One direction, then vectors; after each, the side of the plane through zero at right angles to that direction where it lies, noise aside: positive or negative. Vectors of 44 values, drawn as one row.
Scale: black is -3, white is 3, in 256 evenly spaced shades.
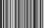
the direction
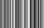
positive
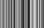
negative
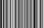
positive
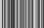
negative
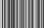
negative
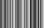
positive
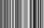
positive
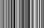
negative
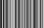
positive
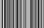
negative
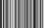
positive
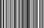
positive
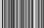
negative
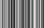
negative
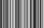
positive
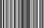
positive
